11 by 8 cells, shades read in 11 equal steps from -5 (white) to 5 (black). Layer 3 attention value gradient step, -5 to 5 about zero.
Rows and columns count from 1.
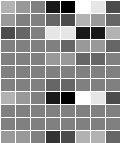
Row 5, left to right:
0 0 0 -1 -1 1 1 0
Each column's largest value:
2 1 0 4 5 4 4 2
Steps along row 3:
down down down same up same down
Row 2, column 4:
1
